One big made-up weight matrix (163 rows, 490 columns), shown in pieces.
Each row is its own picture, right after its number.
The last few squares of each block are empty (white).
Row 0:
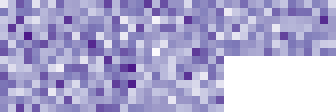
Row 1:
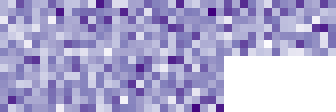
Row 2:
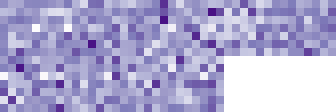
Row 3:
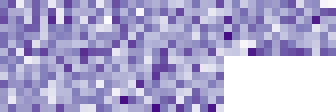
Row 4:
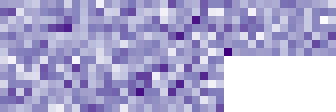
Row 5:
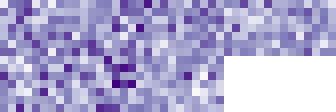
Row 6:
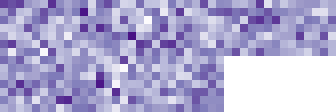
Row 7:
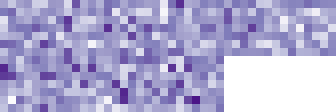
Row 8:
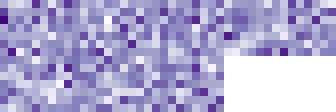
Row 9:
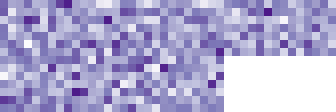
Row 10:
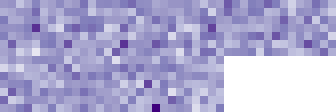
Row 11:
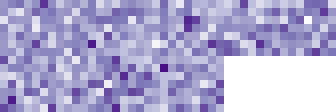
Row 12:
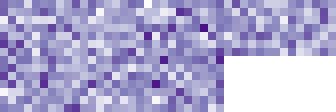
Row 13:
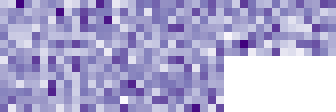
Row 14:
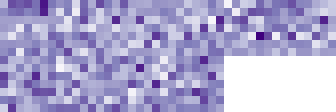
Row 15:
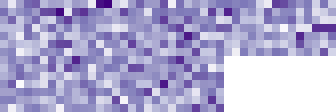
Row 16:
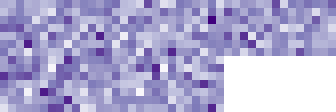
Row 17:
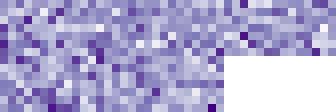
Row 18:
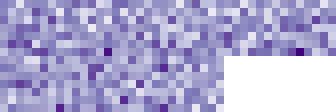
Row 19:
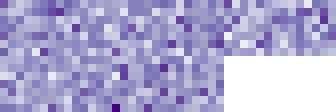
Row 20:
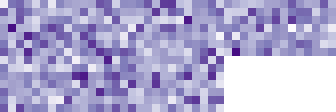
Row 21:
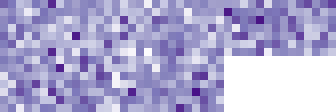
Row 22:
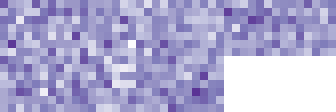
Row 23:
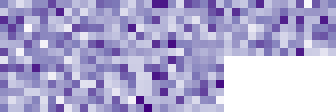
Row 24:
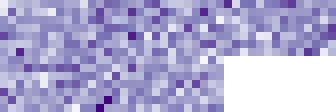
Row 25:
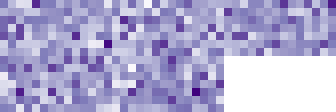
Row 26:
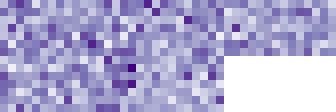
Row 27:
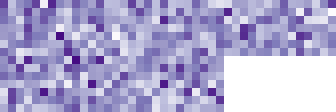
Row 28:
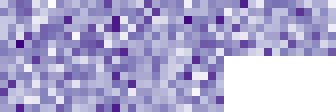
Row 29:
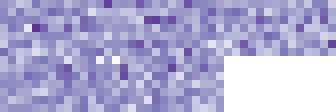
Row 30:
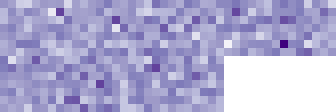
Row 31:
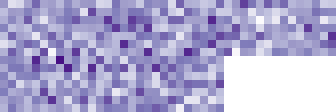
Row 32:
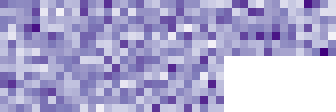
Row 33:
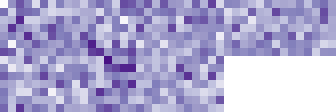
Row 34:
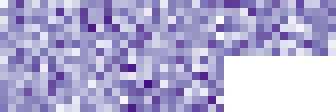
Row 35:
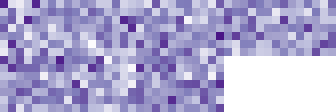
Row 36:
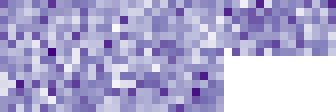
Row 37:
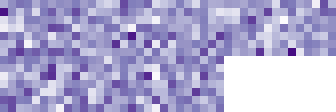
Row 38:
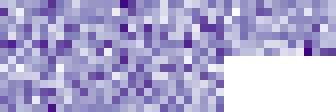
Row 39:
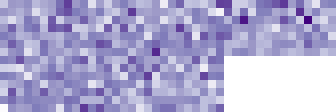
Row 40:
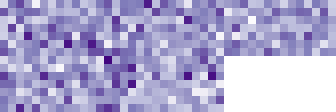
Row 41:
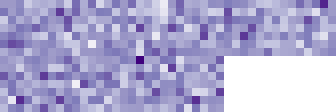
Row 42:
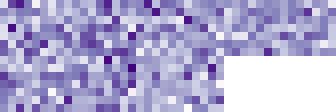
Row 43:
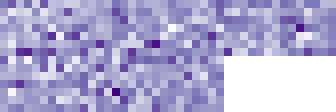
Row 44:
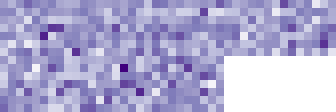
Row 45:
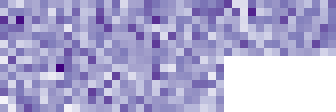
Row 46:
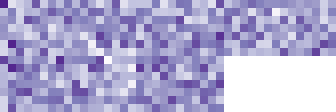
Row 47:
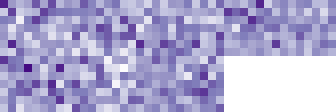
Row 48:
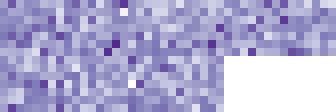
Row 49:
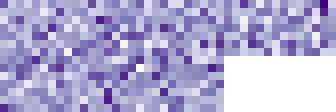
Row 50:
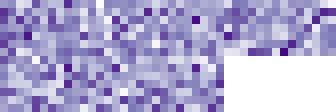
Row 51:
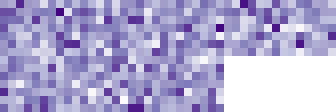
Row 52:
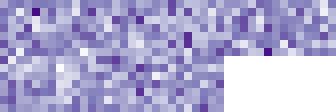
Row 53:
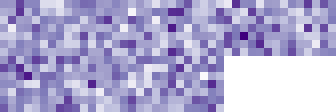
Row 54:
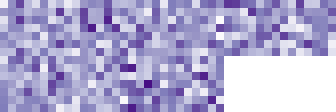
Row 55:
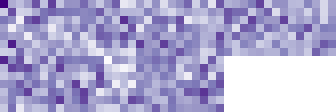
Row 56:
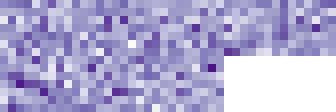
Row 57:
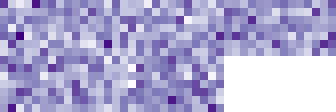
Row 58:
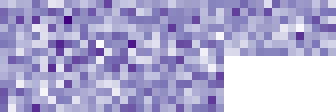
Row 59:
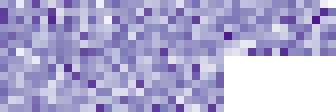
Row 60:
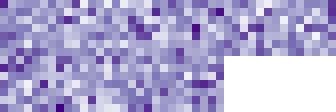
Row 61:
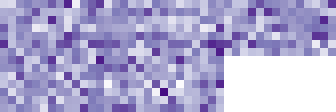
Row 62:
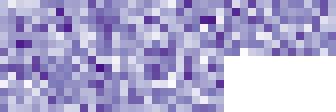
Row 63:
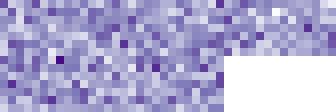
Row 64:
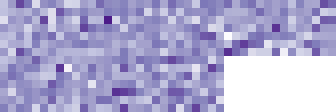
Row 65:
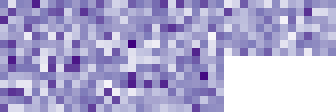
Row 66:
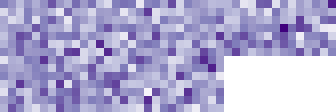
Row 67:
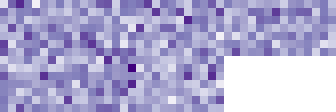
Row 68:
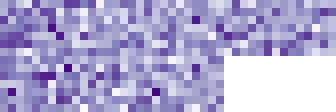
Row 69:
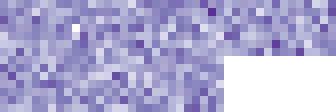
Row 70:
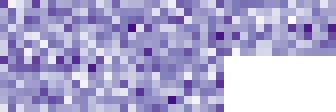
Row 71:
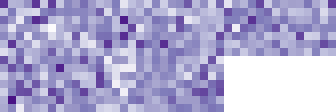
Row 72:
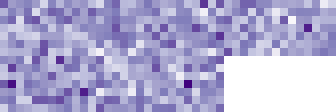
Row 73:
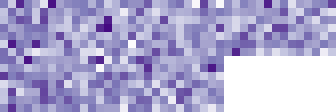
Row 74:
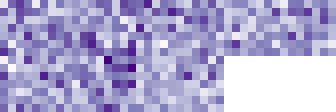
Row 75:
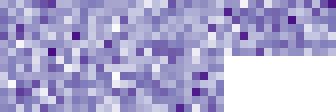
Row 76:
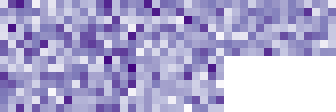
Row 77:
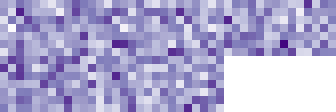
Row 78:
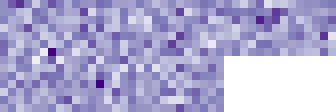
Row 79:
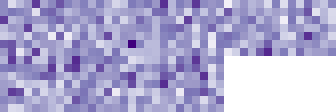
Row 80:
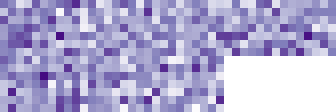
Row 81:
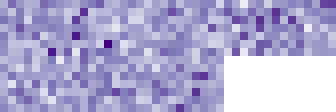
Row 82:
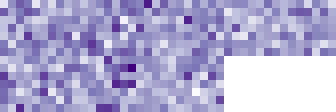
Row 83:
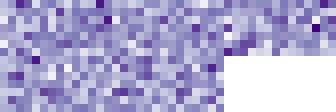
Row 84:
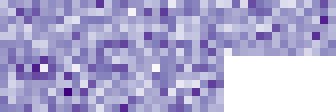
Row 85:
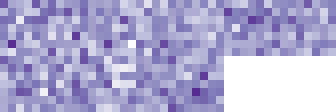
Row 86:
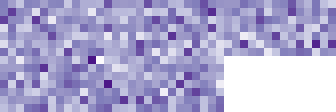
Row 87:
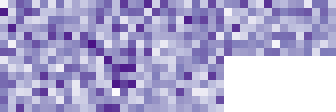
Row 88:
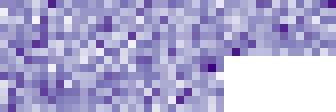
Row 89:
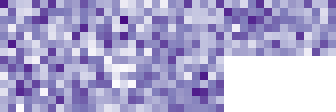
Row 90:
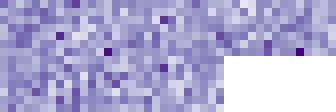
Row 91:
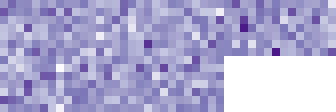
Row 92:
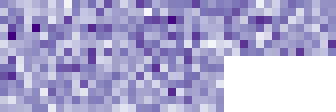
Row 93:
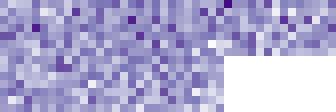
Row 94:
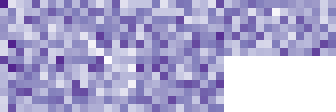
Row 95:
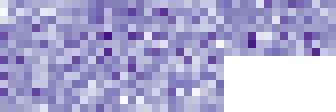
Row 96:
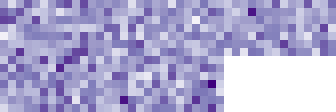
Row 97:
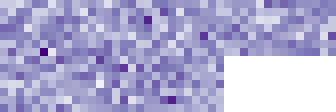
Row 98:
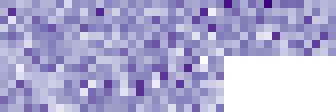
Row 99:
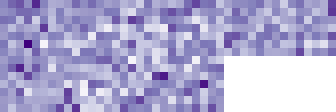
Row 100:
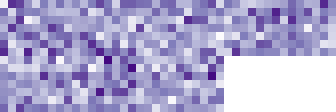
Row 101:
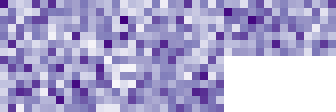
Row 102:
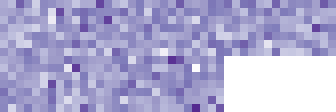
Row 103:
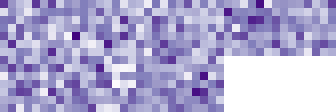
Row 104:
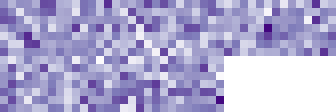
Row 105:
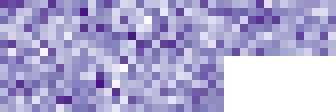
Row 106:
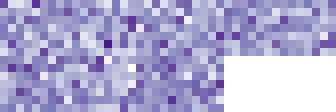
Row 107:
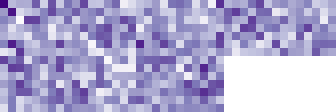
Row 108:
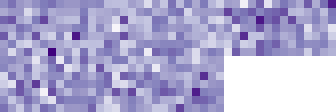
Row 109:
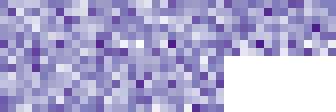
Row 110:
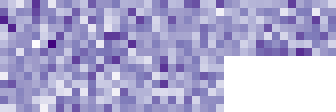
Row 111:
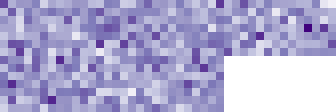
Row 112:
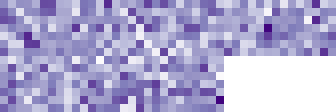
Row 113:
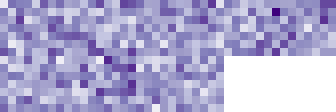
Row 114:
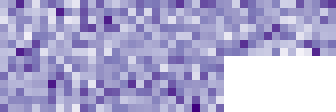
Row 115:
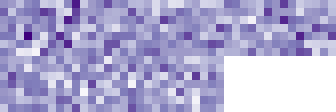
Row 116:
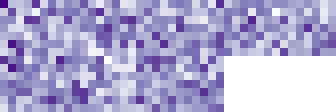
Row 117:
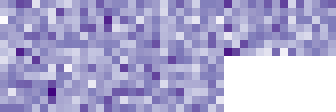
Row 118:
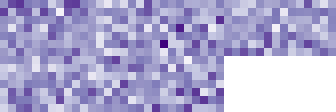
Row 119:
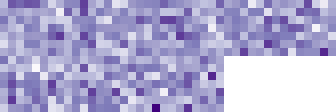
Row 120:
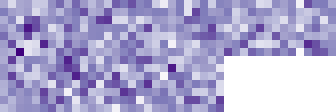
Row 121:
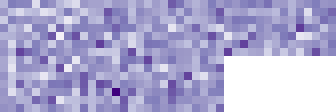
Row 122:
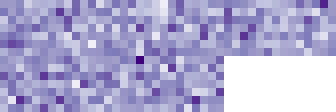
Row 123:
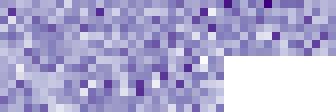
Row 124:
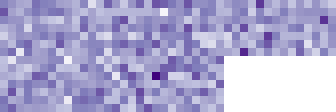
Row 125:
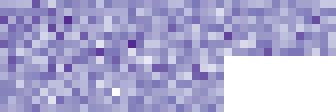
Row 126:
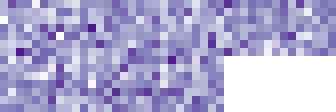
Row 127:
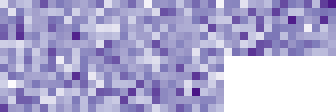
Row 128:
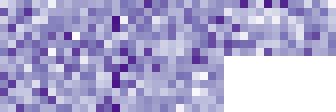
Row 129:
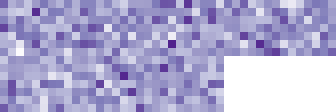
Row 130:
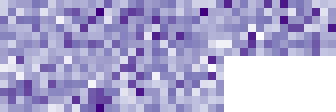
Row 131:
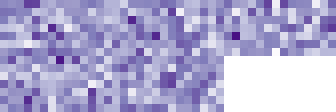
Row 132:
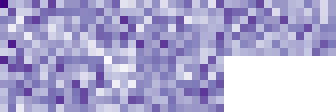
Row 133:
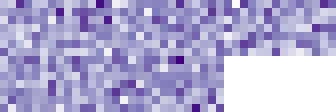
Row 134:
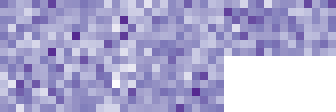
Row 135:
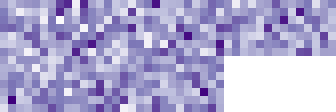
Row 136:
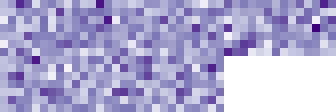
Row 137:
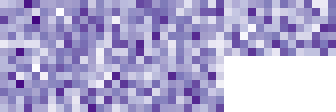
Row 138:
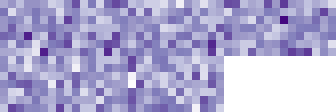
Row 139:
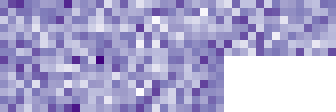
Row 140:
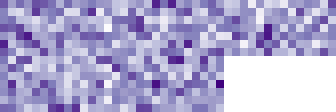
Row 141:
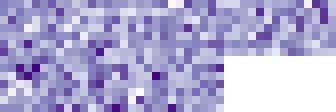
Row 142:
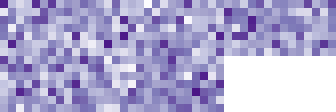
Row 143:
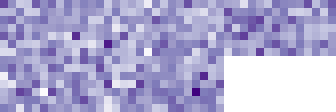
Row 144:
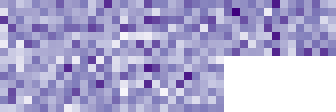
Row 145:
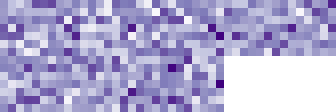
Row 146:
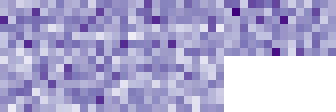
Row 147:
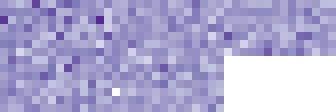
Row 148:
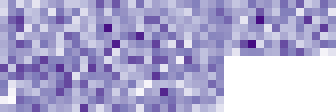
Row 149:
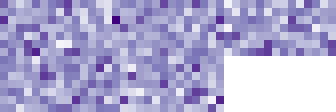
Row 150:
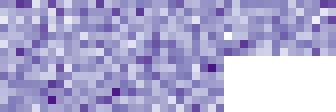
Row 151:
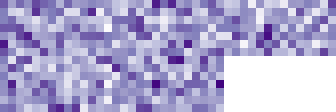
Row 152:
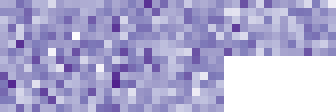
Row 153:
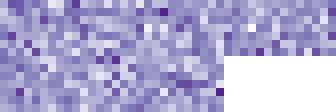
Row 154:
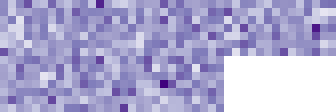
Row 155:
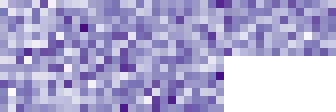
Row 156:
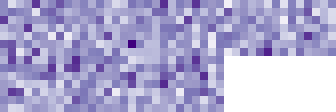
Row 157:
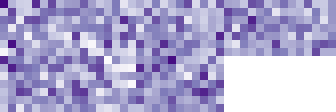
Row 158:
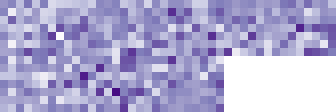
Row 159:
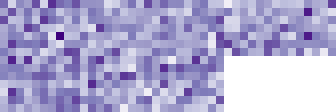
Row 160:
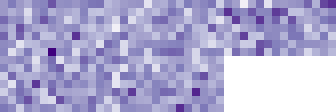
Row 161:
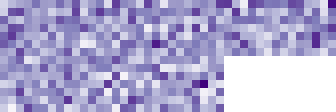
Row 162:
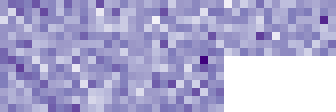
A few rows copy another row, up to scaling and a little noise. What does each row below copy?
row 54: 34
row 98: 123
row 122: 41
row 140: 151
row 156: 79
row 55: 132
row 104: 112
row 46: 94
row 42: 76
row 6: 105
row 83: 136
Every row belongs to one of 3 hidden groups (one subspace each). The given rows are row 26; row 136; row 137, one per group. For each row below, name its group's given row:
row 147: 136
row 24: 137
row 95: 137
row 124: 137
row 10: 137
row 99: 137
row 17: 137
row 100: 26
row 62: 137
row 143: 26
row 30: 137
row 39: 137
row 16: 137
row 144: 137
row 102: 136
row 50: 136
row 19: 137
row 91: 137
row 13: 136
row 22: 26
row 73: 136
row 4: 137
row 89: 26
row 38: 137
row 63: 26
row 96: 137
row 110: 136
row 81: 26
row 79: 136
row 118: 137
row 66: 136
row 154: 136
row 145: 26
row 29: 137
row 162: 137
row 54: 136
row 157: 26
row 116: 26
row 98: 137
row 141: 137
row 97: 26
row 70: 26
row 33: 26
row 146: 137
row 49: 137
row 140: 137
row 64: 136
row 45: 137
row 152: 26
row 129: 137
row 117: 136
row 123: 137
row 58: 136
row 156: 136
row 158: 136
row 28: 26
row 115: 136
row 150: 136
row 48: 136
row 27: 136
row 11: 137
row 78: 26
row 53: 137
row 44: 137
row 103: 26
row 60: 137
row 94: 26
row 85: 26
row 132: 26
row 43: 136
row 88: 136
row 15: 136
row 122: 137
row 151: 137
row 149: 136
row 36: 26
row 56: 136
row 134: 26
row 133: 136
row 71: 26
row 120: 137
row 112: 137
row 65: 136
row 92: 137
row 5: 26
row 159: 136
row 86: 137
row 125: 136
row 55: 26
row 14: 137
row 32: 137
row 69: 137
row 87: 26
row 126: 136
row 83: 136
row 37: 137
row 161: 137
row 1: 136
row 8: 136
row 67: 26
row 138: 136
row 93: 137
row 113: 26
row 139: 137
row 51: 136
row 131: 137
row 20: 26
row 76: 26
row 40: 26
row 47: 26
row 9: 137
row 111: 26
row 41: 137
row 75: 26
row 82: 26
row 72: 26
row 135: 137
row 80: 136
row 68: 136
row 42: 26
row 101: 26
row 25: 26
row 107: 26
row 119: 137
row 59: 136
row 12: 137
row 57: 26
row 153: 137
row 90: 136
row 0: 26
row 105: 26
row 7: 137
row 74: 26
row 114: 136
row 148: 137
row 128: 26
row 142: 26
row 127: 26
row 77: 137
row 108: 26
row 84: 137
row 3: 136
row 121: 136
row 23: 137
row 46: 26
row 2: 137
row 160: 26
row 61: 137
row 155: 136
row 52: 137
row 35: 26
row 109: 137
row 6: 26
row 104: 137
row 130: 137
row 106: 26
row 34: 136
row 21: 26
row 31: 26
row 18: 136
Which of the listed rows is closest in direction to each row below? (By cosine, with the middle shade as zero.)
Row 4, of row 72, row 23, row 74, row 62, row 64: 62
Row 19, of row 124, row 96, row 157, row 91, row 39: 124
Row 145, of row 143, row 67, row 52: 143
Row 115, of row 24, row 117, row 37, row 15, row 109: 15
